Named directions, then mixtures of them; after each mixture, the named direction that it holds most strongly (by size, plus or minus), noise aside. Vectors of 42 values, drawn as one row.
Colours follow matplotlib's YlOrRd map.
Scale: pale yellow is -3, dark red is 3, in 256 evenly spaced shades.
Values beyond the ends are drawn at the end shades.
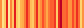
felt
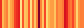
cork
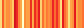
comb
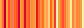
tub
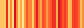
felt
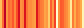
tub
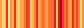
felt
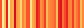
felt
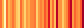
tub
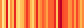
felt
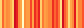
comb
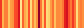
cork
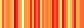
comb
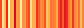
felt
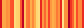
comb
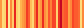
felt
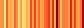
tub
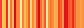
cork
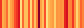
cork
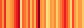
cork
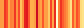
tub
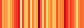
cork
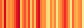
tub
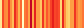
comb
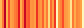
tub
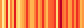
felt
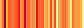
tub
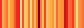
cork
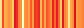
comb
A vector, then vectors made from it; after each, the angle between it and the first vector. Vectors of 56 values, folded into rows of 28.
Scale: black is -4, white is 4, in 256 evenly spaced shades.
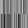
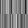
orthogonal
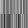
nearly parallel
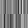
partly aligned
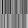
orthogonal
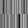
partly aligned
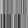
nearly parallel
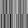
partly aligned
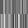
nearly opposite
